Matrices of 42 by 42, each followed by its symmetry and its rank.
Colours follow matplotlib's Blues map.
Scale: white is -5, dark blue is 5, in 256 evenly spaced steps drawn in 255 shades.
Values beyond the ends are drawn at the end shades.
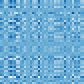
neither, rank two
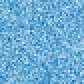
antisymmetric, full rank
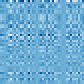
neither, rank two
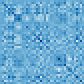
symmetric, rank five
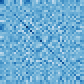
symmetric, rank five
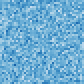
antisymmetric, full rank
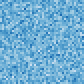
neither, full rank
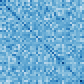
symmetric, rank five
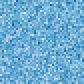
antisymmetric, full rank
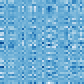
neither, rank three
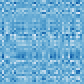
neither, rank three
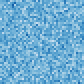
neither, full rank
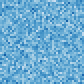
neither, full rank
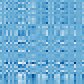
neither, rank two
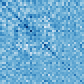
symmetric, rank five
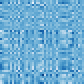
neither, rank three
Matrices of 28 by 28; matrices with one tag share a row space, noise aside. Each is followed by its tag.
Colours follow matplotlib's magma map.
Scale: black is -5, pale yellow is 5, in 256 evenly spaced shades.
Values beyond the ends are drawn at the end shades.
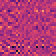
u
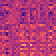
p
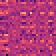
p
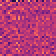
u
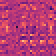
p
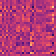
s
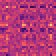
p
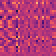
u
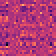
p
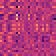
u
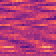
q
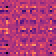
p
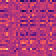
p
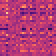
p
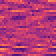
q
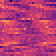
q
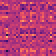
p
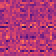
p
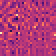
u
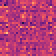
p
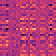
p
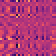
u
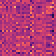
s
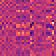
s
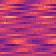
q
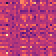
p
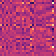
s
